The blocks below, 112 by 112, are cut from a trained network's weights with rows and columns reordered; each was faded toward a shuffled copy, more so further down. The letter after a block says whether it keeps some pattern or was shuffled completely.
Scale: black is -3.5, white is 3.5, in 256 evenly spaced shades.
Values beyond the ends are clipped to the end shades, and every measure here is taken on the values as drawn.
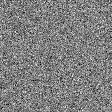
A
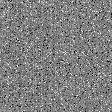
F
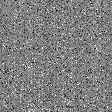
F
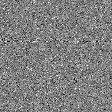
F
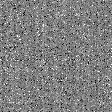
F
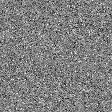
A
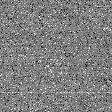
F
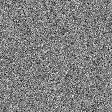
A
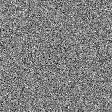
F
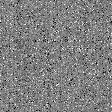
F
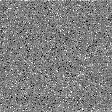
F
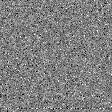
F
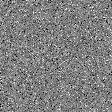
A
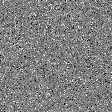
A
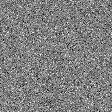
F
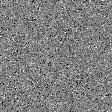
A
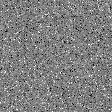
A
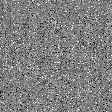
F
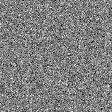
F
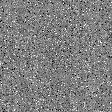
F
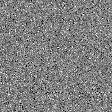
F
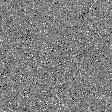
A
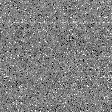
F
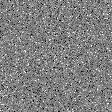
A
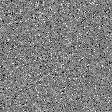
A
